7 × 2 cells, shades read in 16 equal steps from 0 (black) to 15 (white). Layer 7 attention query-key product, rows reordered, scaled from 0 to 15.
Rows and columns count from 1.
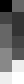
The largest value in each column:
14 15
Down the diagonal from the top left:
0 3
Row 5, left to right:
8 5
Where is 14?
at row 6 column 2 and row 7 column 1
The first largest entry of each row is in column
2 1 1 1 1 2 2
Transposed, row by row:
0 4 6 6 8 8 14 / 6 3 3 4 5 14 15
